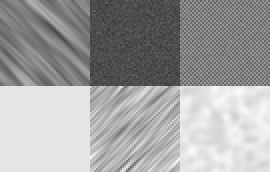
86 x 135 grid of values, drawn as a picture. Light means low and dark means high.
It is made of 2 by 3 panels. Panel 1,1: middling, slanting down to the right. Panel 1,2: high, fine-grained, faint in contrast. Panel 1,3: middling, checkered. Panel 2,1: very low, flat. Panel 2,2: low, slanting up to the right. Panel 2,3: very low, blotchy, faint in contrast.
